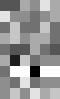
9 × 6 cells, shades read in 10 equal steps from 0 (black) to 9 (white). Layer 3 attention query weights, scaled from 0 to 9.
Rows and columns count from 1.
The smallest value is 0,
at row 7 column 4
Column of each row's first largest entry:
5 1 2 2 4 3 2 3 4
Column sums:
45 46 52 41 55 49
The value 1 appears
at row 6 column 2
